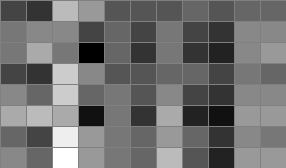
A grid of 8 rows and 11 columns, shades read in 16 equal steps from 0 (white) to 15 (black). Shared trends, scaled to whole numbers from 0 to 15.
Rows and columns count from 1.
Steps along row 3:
down up up down up down up up down down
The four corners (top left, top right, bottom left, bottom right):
11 9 7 6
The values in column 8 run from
9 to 13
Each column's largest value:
11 12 8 15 10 12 10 13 14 9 9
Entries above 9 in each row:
6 4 4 5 3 4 2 2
